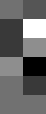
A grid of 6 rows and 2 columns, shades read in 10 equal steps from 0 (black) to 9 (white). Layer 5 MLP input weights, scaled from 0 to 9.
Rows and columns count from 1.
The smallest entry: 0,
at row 4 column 2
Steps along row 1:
down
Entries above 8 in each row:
0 1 0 0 0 0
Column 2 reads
3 9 5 0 2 4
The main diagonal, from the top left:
4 9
